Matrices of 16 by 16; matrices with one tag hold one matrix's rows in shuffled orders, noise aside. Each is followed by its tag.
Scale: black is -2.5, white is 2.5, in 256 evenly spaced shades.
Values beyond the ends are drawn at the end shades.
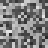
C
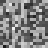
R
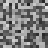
R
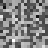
R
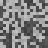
R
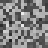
R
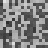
R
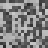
C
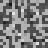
R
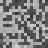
C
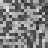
C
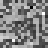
C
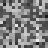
R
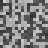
R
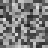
R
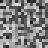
C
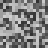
C
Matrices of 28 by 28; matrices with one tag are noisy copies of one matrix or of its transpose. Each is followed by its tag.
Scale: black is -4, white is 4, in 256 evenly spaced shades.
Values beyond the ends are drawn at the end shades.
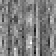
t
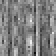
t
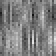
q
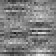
q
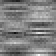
q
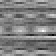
t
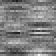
q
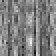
t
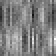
q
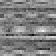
t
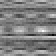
t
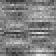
q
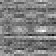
t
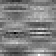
q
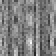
t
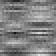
q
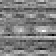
t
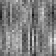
q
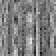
t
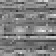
t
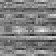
t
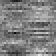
q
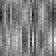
q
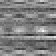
t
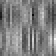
q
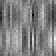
q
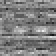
t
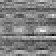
t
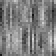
q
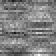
q
